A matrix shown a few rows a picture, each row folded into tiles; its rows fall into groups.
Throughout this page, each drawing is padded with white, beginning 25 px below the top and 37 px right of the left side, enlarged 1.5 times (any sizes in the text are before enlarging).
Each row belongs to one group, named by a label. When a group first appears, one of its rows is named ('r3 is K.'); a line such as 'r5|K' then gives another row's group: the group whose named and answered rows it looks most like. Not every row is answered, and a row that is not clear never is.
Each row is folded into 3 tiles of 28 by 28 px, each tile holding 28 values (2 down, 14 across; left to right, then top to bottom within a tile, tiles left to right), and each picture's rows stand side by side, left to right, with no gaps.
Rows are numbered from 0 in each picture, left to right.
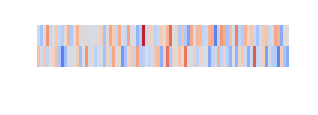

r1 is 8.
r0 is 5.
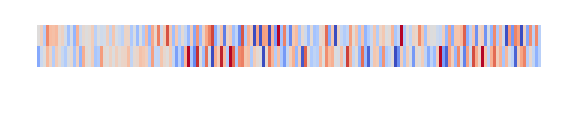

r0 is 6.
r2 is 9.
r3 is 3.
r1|3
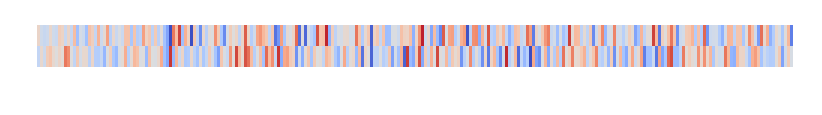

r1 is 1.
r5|9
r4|8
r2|8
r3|8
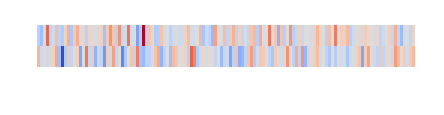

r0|5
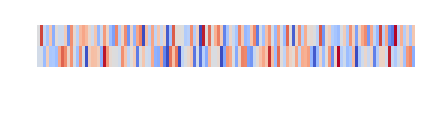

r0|3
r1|6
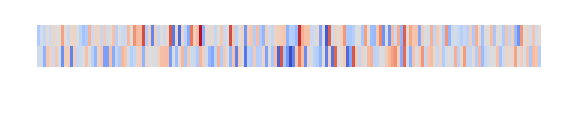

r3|5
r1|8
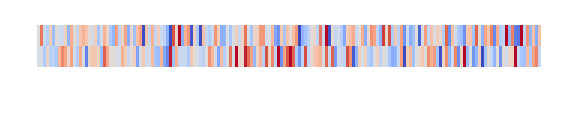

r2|9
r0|3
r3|5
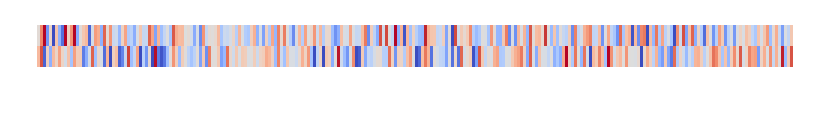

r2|5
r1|6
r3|6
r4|3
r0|8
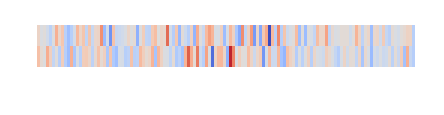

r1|3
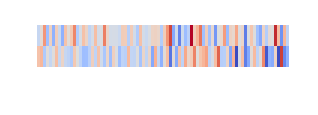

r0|8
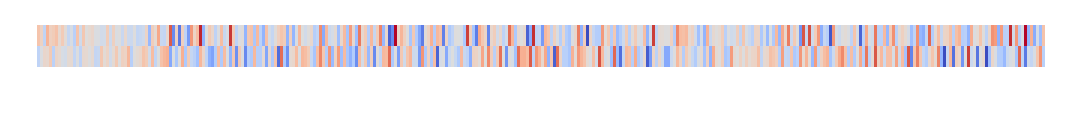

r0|6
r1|8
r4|9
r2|5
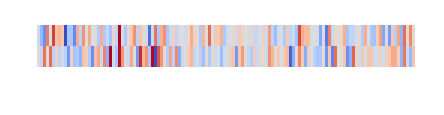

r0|1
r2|6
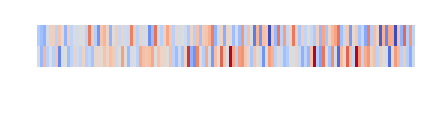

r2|3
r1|3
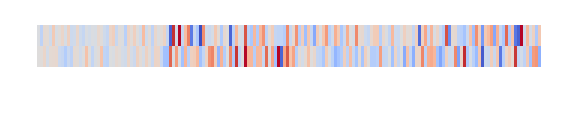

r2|8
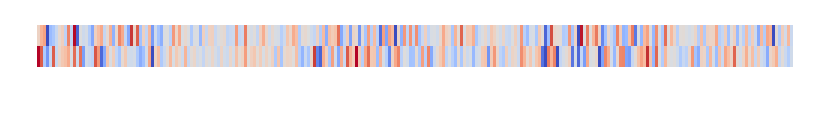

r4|6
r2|3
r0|9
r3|6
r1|1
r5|3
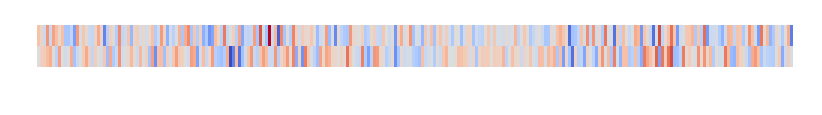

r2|9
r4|1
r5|9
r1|5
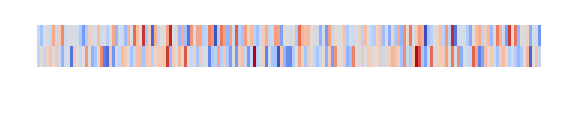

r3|9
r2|6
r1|8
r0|5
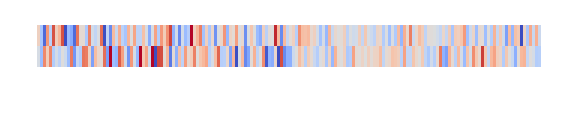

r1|8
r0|1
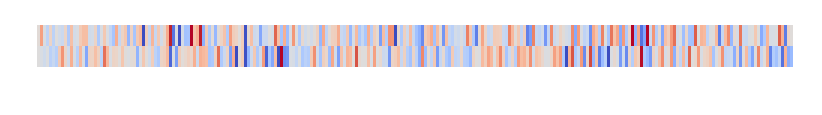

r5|8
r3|1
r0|3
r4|5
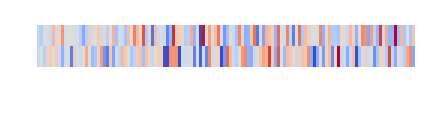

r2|5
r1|6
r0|5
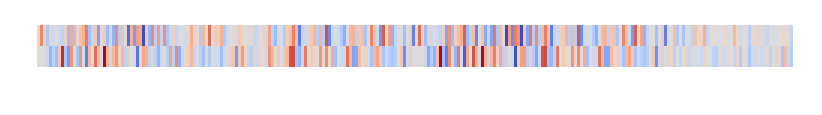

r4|9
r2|9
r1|6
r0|3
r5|8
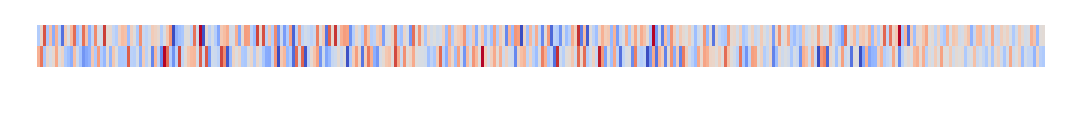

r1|9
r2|6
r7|8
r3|3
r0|8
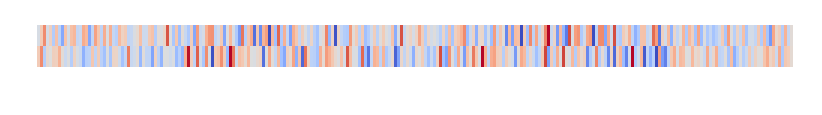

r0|8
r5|5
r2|9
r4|8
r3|3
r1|3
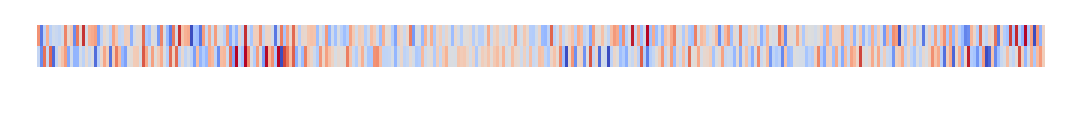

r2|9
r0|6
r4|5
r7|5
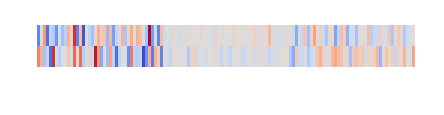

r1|5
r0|9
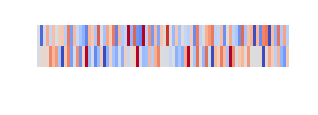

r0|5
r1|3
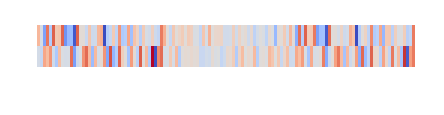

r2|1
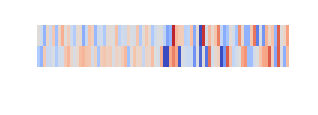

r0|1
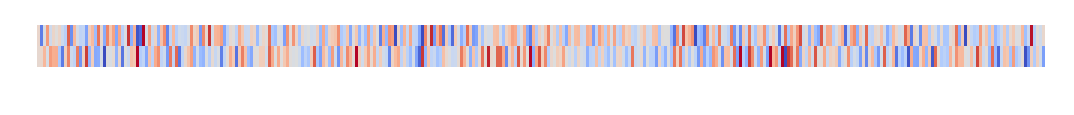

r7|9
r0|5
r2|3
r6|8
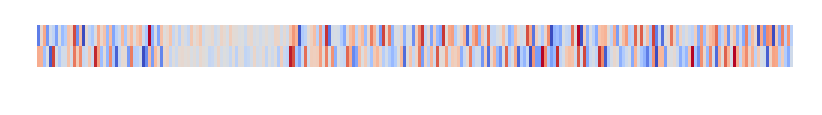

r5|3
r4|9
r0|9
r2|9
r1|8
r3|8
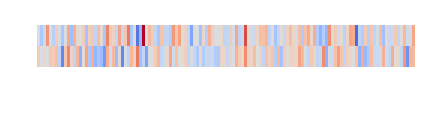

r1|1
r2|1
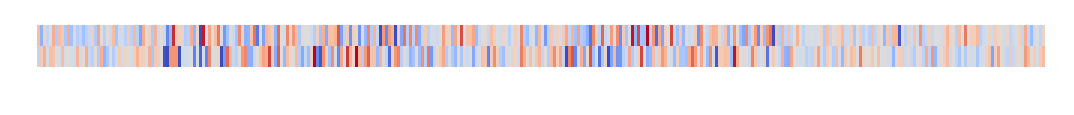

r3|6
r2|3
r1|6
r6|3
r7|6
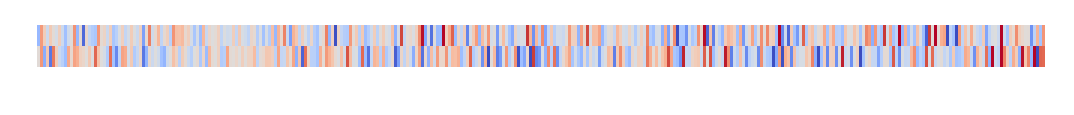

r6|5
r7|1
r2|9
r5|9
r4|6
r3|8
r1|6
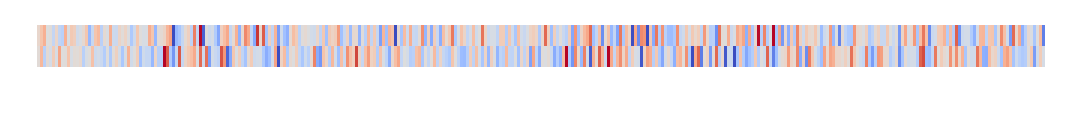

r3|8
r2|3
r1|9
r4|3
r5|5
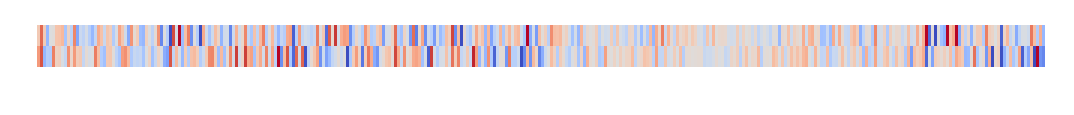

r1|1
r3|9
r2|6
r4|6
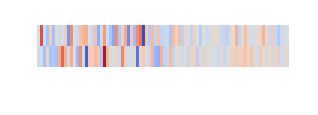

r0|3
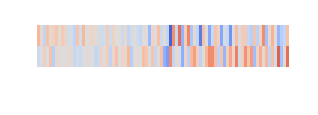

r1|1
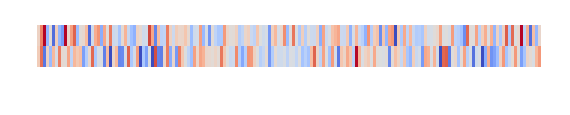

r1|9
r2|3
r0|8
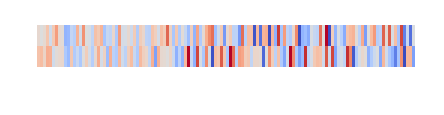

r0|1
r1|3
